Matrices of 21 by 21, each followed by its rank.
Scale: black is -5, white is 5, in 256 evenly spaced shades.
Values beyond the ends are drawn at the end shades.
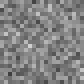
full rank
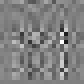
two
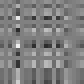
one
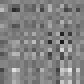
two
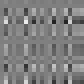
one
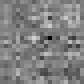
three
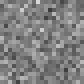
full rank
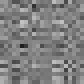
three
